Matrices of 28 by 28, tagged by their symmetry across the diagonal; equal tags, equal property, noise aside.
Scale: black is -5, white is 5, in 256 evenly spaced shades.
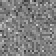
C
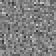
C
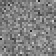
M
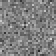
C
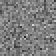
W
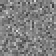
W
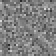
C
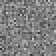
C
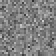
W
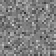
C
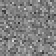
W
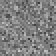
C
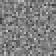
C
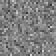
W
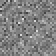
M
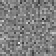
C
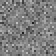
M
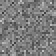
M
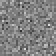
M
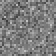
M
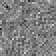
M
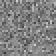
W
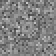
M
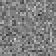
C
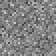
M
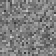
W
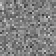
W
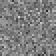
W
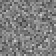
M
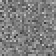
W
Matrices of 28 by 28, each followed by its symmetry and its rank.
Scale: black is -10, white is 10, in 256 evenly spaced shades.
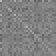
symmetric, rank five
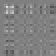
symmetric, rank two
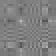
symmetric, rank two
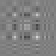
symmetric, rank one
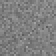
antisymmetric, full rank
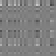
neither, rank one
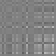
symmetric, rank one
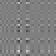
neither, rank one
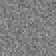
antisymmetric, full rank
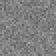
neither, full rank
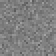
neither, full rank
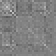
symmetric, rank five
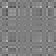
symmetric, rank one
